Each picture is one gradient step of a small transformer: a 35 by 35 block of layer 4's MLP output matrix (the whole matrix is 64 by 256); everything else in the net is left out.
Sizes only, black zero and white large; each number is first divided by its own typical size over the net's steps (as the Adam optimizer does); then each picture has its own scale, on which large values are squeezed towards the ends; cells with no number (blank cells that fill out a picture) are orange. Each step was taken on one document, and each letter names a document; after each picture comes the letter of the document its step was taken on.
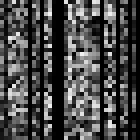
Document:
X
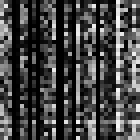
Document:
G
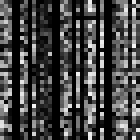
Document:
G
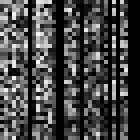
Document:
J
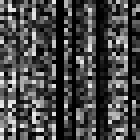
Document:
G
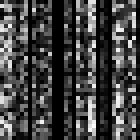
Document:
G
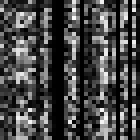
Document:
X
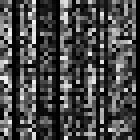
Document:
G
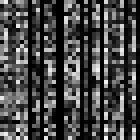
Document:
X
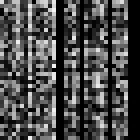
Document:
J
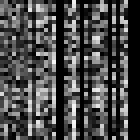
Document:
J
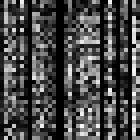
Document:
X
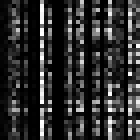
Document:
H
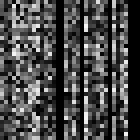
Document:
J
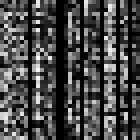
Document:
X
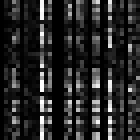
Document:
H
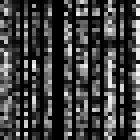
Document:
X
